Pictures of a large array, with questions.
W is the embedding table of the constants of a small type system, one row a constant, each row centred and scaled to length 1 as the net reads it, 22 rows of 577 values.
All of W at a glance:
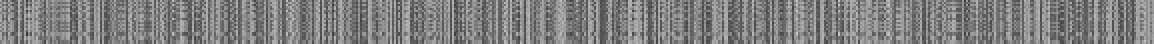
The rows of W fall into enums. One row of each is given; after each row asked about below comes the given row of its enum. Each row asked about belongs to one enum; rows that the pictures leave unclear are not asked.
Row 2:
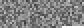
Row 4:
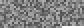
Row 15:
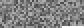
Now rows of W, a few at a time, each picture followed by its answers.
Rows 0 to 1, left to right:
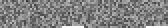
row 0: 2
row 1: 15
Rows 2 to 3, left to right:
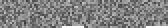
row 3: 15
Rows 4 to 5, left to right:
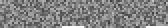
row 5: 2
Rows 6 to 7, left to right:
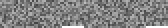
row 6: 15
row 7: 4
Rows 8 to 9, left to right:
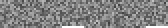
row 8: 4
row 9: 2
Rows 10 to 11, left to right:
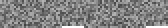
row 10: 4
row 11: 15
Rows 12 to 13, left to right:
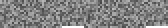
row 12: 4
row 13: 15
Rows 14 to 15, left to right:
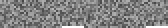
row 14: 4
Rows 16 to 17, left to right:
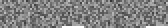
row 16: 2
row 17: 2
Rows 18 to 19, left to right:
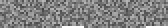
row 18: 4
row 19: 4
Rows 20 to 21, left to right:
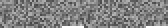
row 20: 15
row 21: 15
